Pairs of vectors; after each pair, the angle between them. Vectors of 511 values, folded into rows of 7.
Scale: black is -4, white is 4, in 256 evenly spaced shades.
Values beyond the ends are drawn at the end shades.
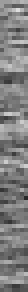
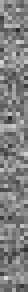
partly aligned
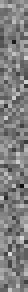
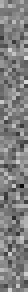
nearly parallel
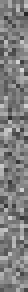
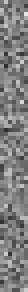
partly opposed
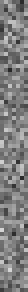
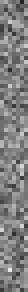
nearly parallel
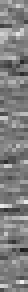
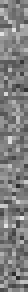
partly aligned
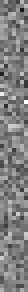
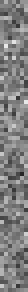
partly aligned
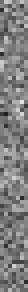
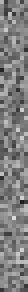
partly opposed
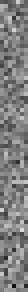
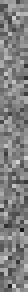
nearly opposite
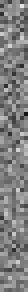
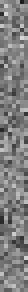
partly aligned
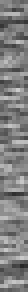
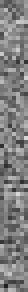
partly opposed
